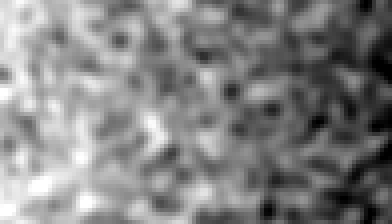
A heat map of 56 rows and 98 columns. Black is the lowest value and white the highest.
Average level on the scale: 50%. Lone odd cells: none. Ninth with the highest average: bottom left. Stripes: none. Slope: up to the left.
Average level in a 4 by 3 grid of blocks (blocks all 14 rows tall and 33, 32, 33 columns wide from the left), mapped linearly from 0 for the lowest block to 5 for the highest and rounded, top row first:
4 2 1
4 2 0
4 3 0
5 3 0
